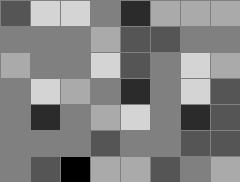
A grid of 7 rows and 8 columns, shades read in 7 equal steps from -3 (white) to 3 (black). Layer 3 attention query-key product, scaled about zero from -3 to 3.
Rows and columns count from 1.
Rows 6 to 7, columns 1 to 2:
0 0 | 0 1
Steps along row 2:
same same down up same down same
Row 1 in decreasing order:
2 1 0 -1 -1 -1 -2 -2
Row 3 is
-1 0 0 -2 1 0 -2 -1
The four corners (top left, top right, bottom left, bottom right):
1 -1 0 -1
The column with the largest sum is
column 5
